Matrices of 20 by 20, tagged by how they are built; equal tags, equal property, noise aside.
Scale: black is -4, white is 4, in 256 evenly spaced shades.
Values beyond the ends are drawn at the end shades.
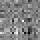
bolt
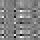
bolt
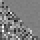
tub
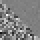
tub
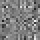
bolt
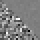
tub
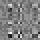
bolt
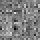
bolt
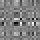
bolt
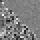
tub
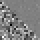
tub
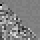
tub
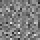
bolt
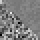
tub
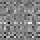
bolt
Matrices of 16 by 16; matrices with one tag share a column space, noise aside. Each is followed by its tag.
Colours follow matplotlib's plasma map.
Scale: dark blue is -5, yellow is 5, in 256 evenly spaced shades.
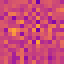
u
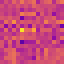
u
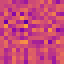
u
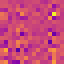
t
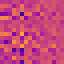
t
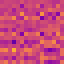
t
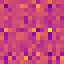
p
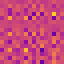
t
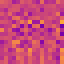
u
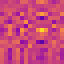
u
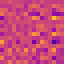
t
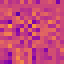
u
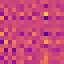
t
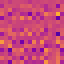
t
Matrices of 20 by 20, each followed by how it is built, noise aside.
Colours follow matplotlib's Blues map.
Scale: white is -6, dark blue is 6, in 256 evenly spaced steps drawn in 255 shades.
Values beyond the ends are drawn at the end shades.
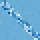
banded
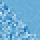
lower triangular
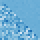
lower triangular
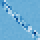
banded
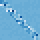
banded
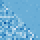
lower triangular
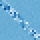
banded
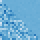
lower triangular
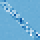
banded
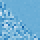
lower triangular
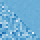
lower triangular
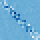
banded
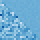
lower triangular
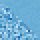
lower triangular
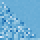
lower triangular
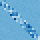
banded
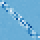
banded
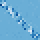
banded
